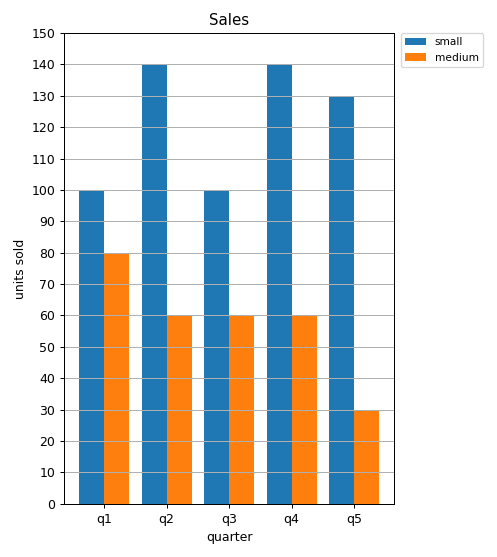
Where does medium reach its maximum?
q1
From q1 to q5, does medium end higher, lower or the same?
lower
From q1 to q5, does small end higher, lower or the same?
higher
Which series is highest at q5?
small
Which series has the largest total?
small
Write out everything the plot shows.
Title: Sales
x-axis: quarter, ticks q1 q2 q3 q4 q5
y-axis: units sold, ticks 0 10 20 30 40 50 60 70 80 90 100 110 120 130 140 150
Legend: small, medium
Values:
small: 100 140 100 140 130
medium: 80 60 60 60 30
